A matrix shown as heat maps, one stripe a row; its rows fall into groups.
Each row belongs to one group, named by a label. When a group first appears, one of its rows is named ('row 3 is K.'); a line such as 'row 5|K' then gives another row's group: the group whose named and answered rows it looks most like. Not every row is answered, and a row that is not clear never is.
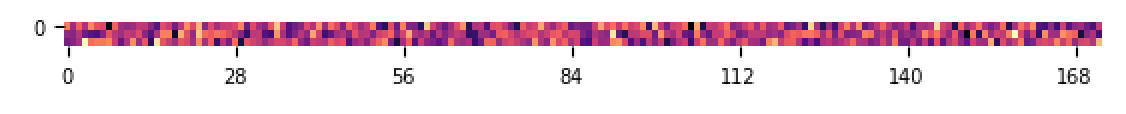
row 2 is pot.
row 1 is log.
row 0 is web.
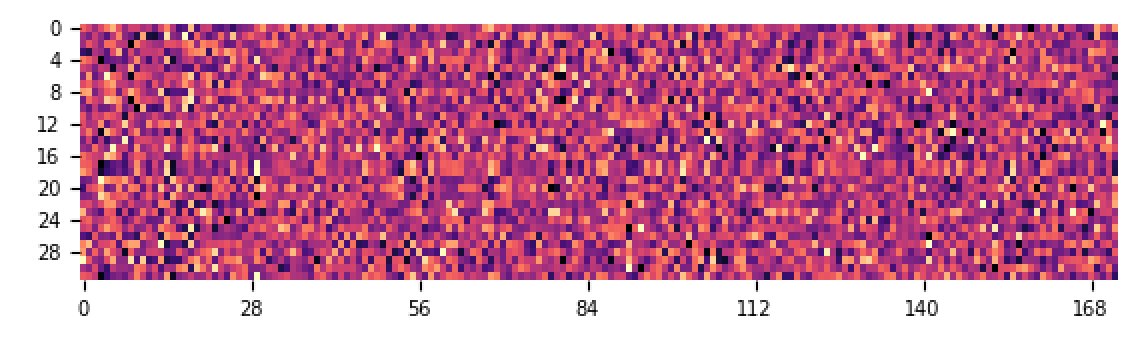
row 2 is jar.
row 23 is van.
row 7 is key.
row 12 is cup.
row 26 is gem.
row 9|jar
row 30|log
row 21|pot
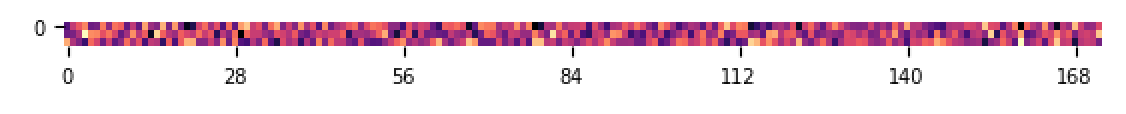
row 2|van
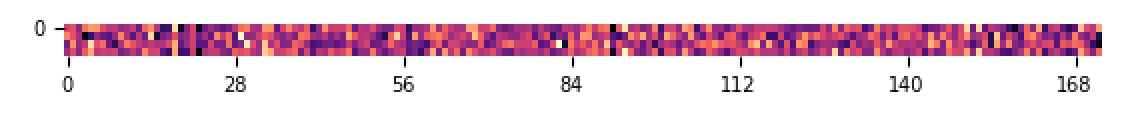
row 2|jar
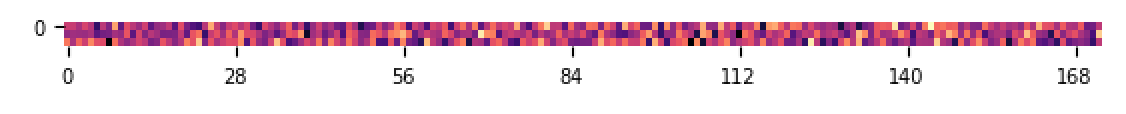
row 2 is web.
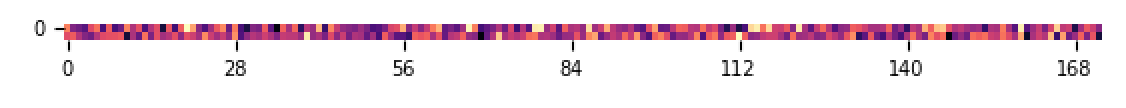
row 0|van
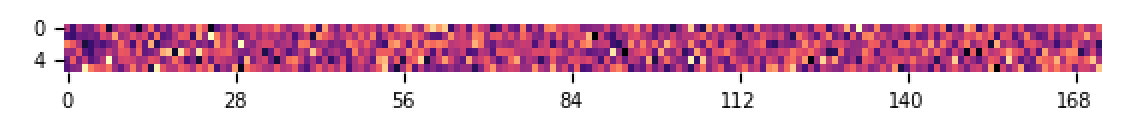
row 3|log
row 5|pot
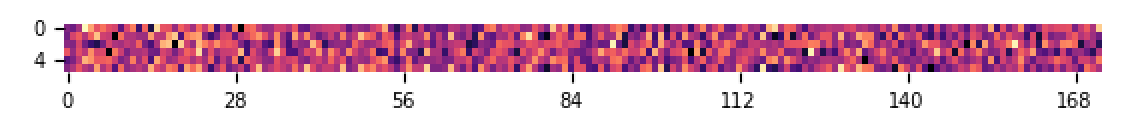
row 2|log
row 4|pot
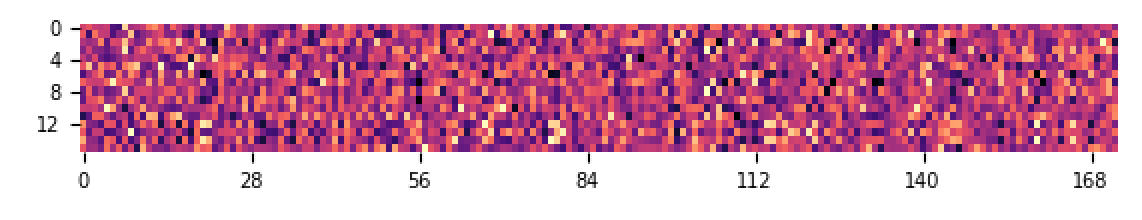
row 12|van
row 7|cup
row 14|van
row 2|cup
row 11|gem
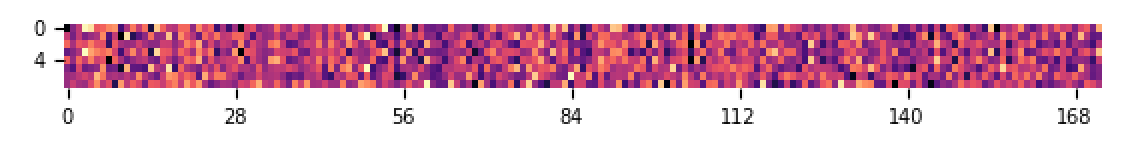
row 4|web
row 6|key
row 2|web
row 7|jar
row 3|pot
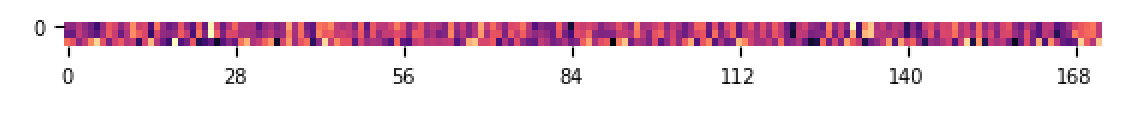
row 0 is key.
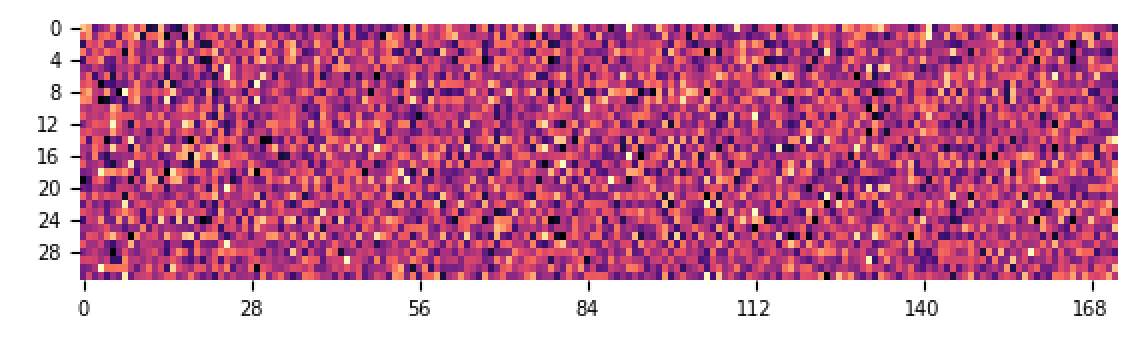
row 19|gem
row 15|jar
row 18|pot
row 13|key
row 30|pot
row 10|key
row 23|cup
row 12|jar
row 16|log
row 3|web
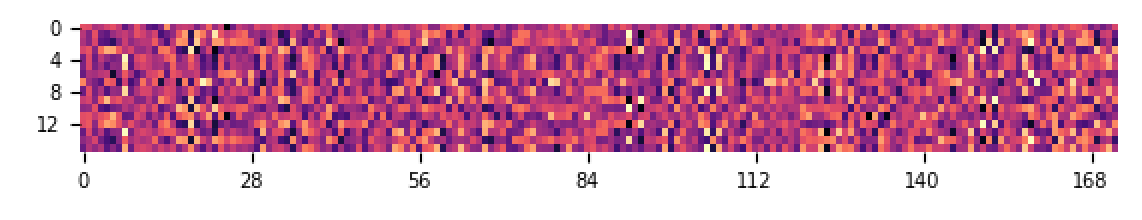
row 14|log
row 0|key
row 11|key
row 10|log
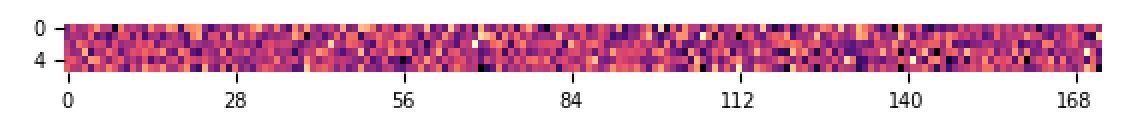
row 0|jar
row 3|cup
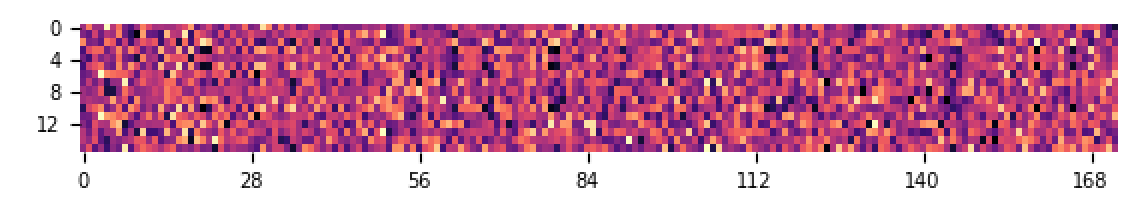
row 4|gem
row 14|log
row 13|gem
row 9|jar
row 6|pot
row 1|gem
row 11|pot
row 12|key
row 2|van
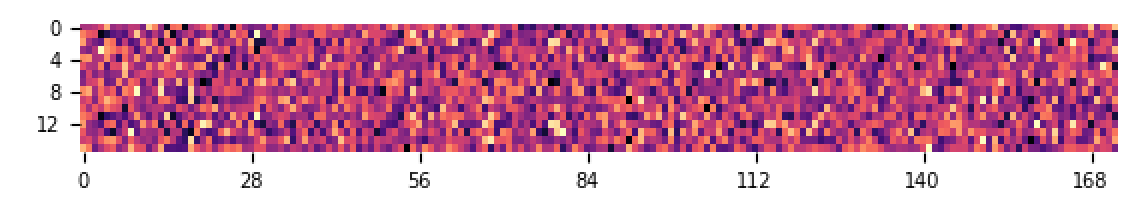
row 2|van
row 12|van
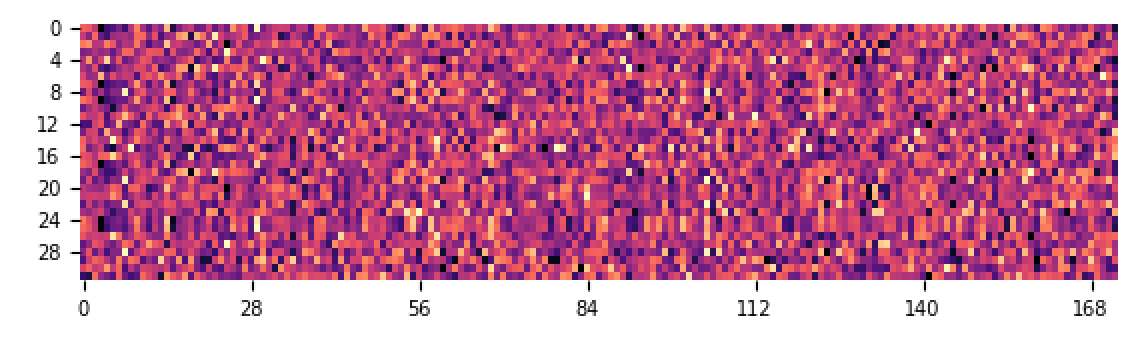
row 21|key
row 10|log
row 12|gem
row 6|cup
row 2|key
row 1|log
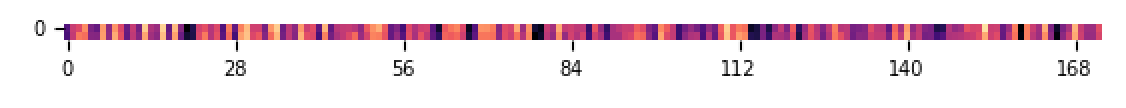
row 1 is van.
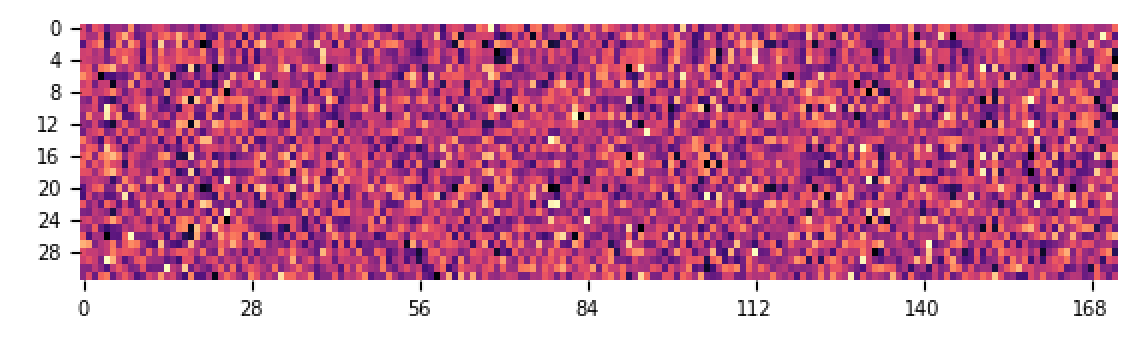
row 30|gem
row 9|log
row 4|cup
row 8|key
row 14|van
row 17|web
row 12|log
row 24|key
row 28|cup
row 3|cup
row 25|log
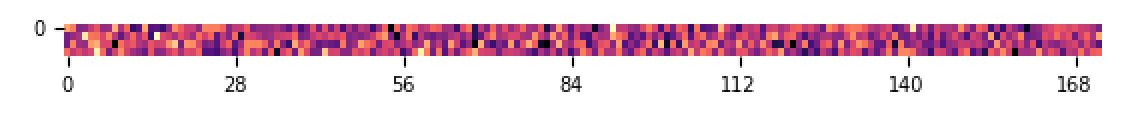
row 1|pot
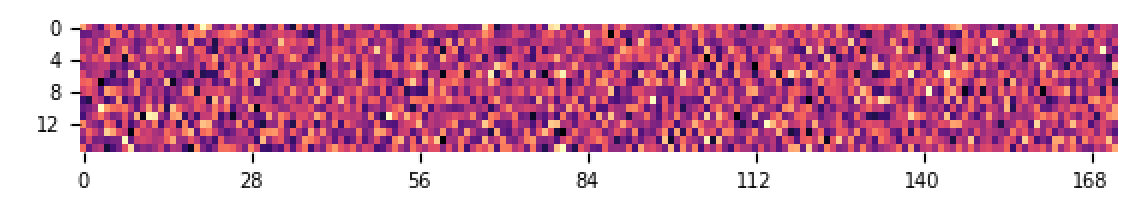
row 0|van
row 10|pot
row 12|van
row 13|jar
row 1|key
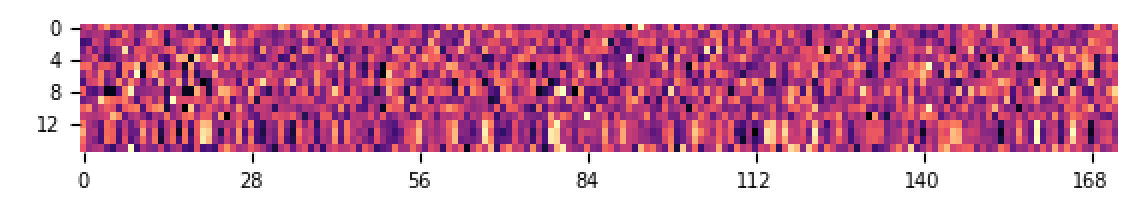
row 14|van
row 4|log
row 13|van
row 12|van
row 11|key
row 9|pot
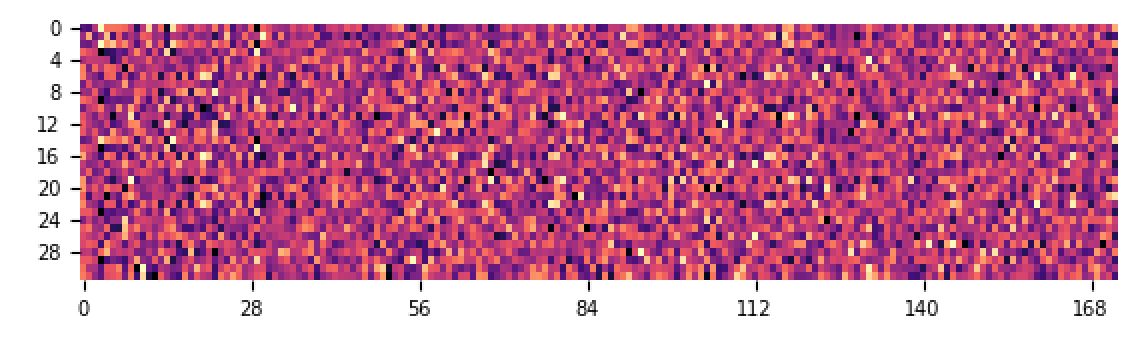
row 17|cup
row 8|log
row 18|jar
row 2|pot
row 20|web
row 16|van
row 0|pot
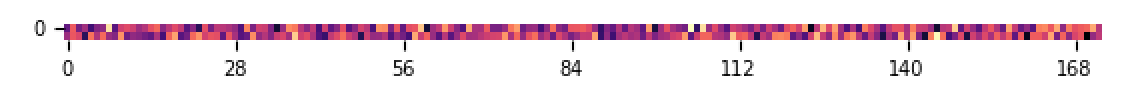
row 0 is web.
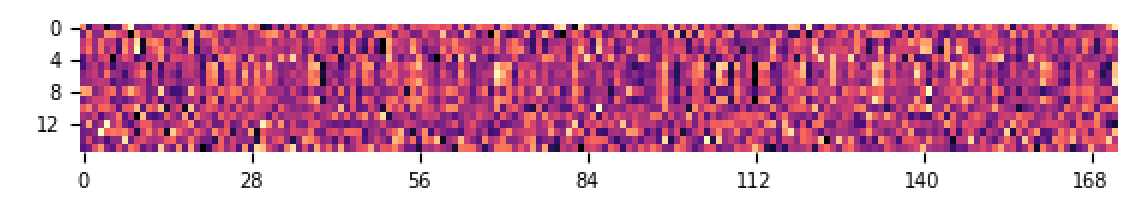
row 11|gem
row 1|jar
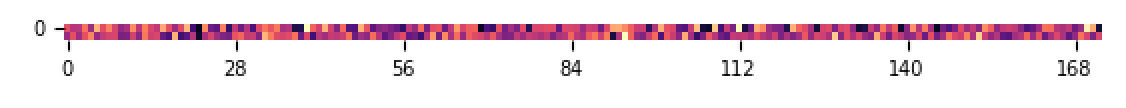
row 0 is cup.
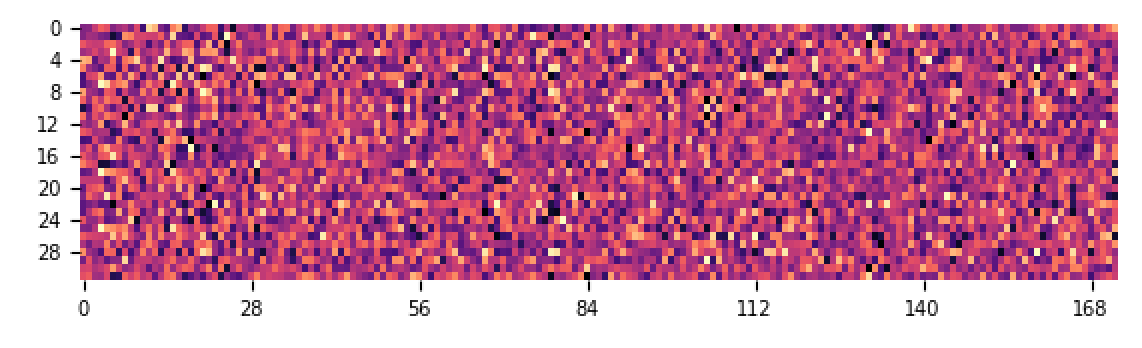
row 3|jar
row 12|cup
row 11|web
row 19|cup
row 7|pot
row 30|key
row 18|pot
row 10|gem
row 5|van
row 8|van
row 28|van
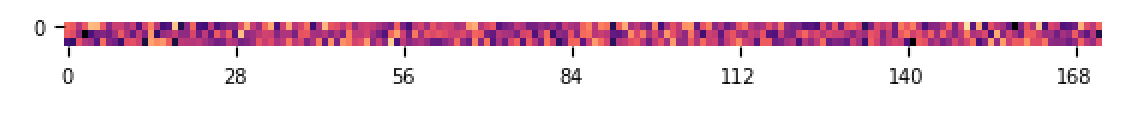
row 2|gem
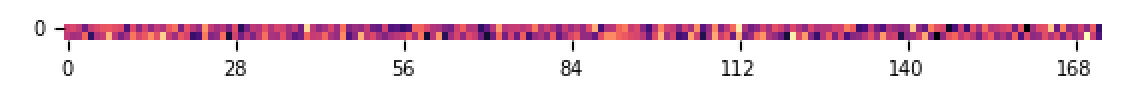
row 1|cup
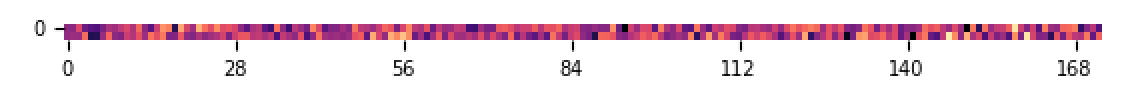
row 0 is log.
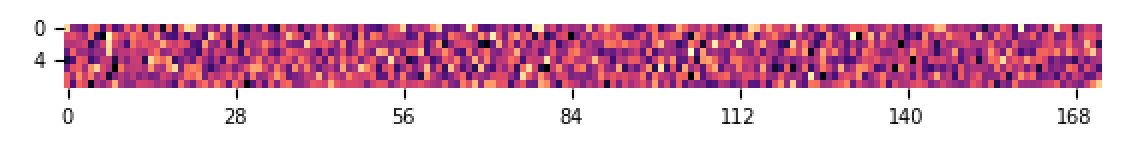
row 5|jar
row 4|gem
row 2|cup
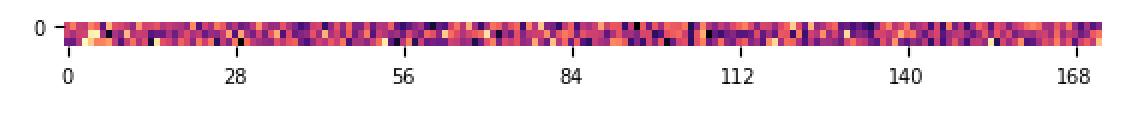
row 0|key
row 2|pot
